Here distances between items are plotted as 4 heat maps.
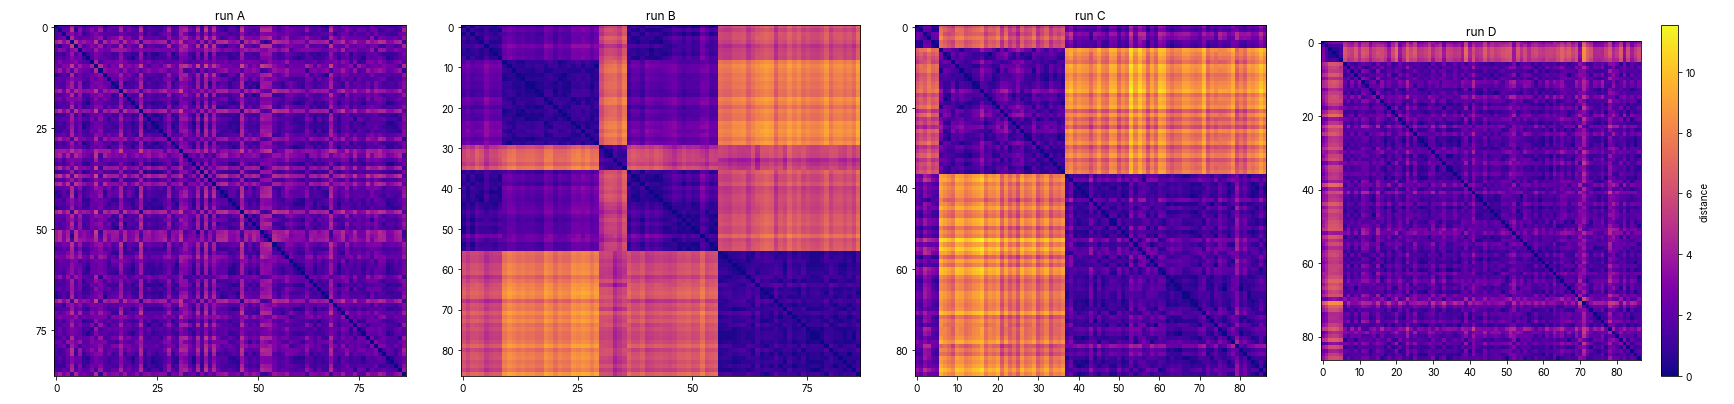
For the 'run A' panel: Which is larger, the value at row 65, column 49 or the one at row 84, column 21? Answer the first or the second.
the second
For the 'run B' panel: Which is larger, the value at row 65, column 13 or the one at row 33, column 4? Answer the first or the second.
the first
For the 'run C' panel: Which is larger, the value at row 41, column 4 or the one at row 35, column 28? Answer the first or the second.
the first
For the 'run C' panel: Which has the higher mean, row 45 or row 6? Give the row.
6
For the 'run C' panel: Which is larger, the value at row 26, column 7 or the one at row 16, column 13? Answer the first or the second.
the second
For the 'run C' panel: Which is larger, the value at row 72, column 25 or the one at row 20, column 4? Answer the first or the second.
the second
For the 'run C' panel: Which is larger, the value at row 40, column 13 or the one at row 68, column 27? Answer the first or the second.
the first
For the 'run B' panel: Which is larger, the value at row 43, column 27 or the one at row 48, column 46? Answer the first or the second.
the first
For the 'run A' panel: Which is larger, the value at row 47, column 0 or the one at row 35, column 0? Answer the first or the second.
the second
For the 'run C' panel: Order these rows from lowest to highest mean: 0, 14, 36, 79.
0, 79, 36, 14
